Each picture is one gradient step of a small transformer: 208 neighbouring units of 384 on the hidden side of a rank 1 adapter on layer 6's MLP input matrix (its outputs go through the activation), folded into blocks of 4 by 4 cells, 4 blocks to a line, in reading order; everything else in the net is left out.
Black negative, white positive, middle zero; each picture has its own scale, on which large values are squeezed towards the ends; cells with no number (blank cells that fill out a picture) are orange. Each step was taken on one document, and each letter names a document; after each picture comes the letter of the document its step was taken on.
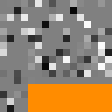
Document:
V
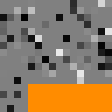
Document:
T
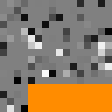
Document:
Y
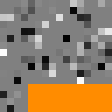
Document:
T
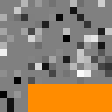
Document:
V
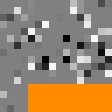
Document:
T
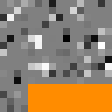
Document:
Y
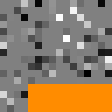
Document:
V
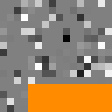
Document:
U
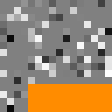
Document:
V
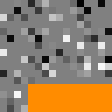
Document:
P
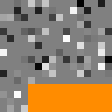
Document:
P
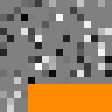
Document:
U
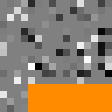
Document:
Y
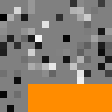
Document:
T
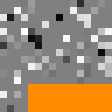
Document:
T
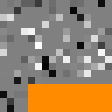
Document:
V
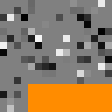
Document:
T
